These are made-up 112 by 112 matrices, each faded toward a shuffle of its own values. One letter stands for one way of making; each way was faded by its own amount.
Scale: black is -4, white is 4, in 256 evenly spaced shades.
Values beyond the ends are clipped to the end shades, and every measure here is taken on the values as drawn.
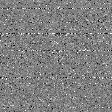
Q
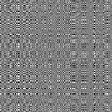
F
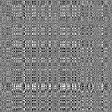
F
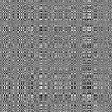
F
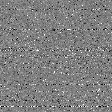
Q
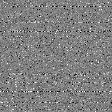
Q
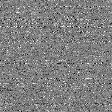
Q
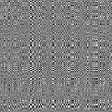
F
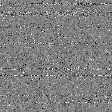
Q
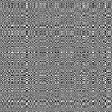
F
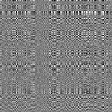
F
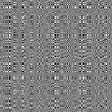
F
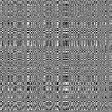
F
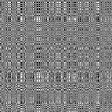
F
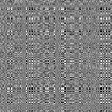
F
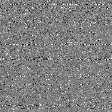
Q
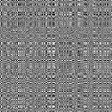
F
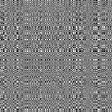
F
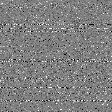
Q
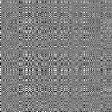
F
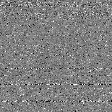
Q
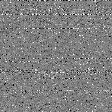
Q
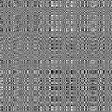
F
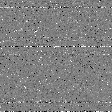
Q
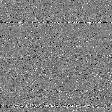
Q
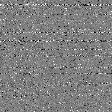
Q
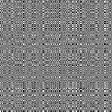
F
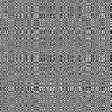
F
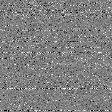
Q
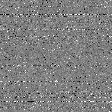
Q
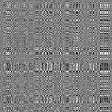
F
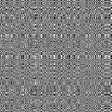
F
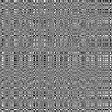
F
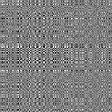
F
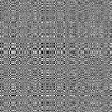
F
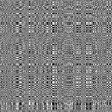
F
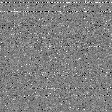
Q
